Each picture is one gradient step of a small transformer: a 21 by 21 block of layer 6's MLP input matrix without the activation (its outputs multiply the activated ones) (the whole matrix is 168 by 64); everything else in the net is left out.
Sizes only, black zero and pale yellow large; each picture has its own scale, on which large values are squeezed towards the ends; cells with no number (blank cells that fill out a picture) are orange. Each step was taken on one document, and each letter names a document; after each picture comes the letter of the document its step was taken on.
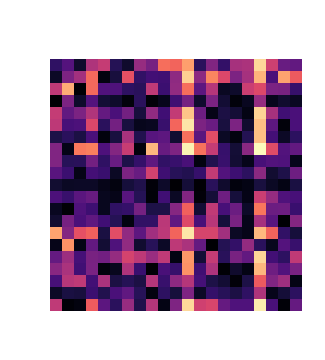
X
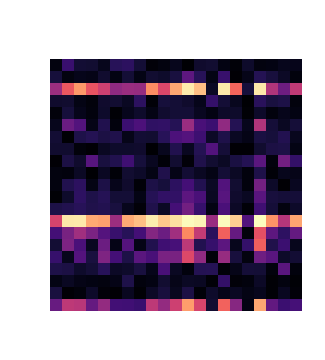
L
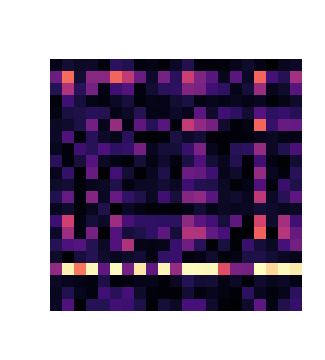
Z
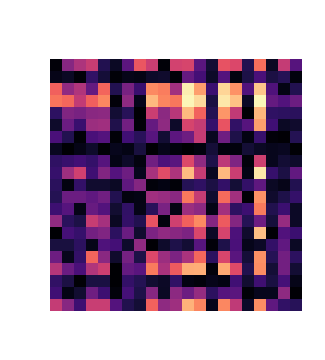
L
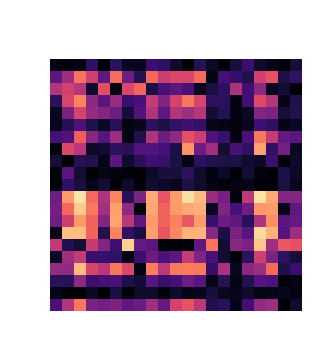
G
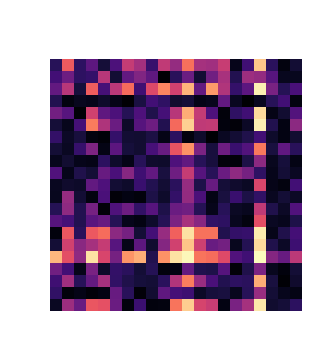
X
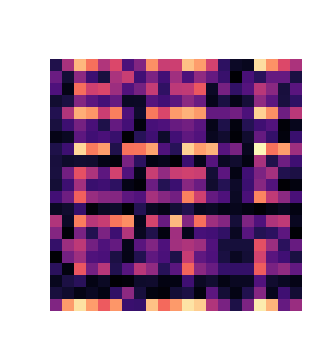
G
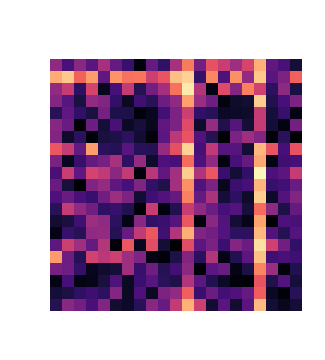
X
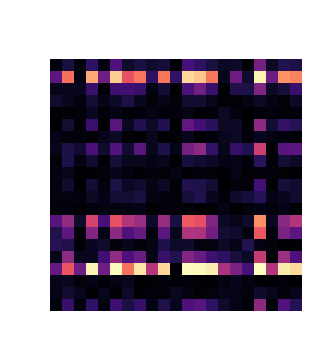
Z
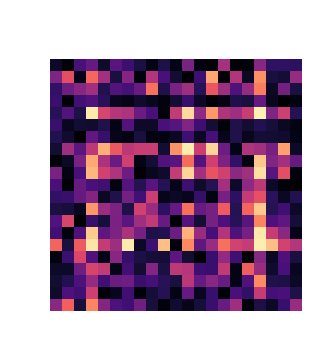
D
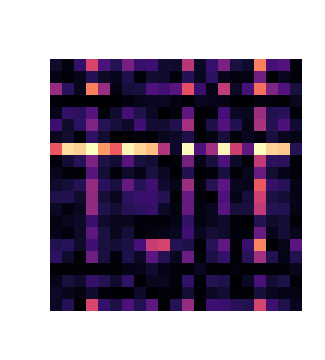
D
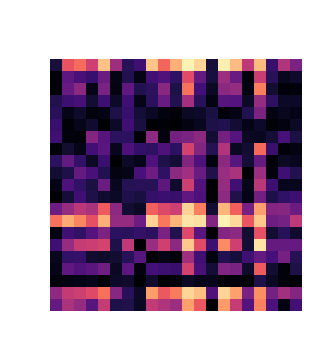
L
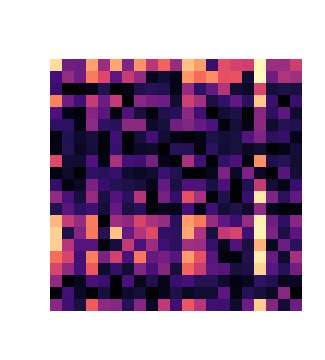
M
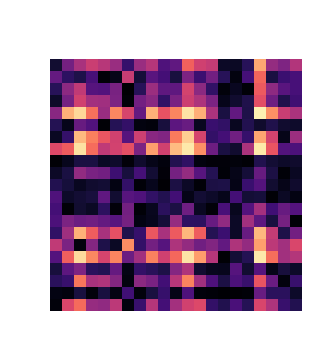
G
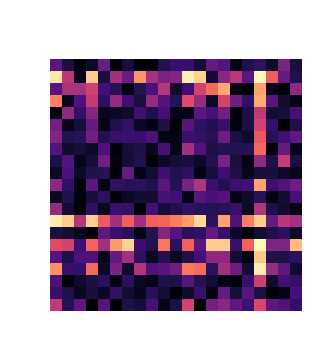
M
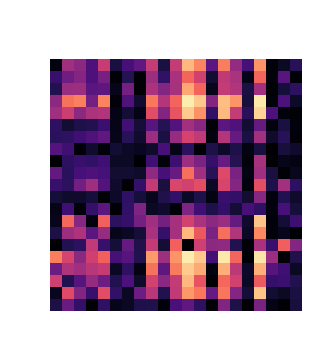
L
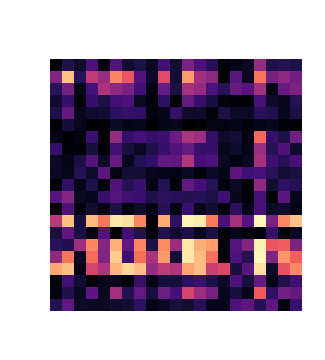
Z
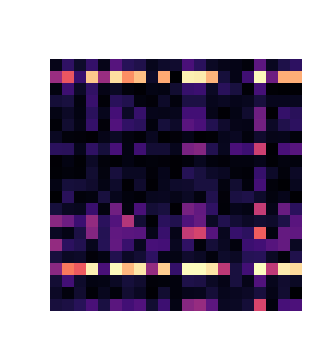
Z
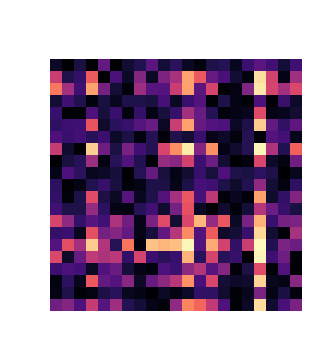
X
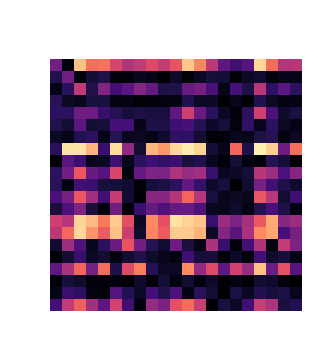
G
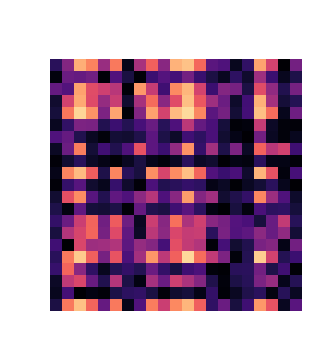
G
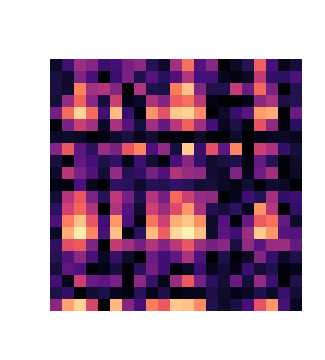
G
